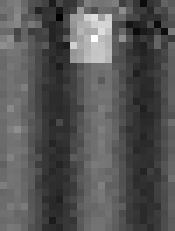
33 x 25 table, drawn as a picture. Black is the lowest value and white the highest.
Odd patch: higher, in the top middle. Histogram: skewed, a long tail of high values. Roughest part: top middle. Ninth with the highest average: top middle. Seam: horizontal, 20% of the way down, the bottom part calmer. Stripes: upright, repeating 2 times.
